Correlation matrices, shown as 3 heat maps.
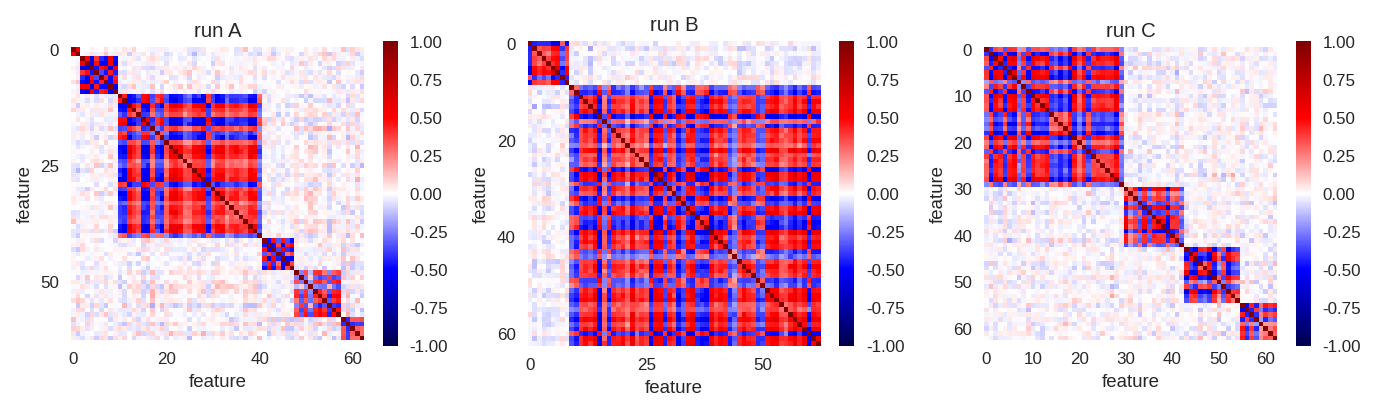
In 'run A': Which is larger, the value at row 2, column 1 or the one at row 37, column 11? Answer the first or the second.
the first
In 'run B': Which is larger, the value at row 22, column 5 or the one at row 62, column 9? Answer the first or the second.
the first
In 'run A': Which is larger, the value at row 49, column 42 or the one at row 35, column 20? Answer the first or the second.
the second
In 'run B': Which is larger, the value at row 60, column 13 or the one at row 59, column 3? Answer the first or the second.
the second
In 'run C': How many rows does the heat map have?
63
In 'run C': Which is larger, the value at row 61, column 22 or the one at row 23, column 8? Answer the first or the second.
the second
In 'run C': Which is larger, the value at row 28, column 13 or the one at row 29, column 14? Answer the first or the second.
the first
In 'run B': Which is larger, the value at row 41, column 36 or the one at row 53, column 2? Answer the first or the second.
the second
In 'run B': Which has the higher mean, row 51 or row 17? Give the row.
51
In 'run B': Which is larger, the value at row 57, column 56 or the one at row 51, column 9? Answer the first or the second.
the first
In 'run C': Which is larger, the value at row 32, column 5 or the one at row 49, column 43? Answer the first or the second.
the first
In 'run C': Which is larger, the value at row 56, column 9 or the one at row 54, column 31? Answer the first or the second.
the second
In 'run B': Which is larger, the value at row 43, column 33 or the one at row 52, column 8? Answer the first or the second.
the first
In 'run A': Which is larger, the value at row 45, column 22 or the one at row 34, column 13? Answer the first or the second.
the second
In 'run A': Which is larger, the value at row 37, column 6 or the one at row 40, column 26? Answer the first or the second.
the first
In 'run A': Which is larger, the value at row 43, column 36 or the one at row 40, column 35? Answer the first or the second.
the first
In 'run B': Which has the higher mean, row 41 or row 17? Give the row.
41
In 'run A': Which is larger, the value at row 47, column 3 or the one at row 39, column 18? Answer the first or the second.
the first
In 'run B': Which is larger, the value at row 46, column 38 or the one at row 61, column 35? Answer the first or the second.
the second
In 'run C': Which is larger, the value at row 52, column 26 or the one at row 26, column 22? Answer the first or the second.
the first
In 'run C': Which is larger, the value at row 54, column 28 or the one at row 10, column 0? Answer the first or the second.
the second
